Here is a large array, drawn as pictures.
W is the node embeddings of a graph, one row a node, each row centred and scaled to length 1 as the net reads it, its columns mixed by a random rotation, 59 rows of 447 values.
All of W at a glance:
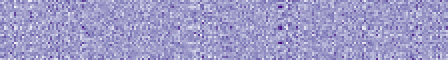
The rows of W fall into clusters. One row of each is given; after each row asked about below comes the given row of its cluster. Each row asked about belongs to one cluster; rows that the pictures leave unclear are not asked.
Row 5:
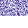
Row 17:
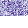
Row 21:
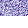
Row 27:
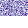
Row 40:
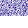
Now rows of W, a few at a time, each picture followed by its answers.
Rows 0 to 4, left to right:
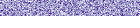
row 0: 27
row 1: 27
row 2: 17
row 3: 21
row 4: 27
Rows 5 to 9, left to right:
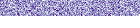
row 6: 27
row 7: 27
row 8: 27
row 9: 5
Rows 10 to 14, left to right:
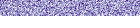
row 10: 5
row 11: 21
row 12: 40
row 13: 40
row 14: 40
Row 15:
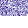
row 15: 5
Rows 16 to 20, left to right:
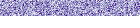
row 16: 40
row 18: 27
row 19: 40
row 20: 40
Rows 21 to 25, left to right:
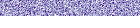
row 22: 5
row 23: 5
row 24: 21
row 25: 27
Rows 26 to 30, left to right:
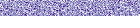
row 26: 27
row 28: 27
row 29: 27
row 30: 5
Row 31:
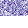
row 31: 17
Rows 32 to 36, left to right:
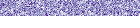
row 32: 40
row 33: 5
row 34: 17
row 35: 17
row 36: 5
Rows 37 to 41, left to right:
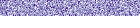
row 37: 5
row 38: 21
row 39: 5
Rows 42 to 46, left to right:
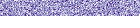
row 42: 27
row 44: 21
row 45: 40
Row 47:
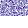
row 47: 21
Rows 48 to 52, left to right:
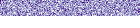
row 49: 27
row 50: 27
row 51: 5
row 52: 17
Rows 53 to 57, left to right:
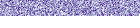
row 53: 21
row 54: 5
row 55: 17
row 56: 5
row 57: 5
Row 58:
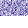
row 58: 17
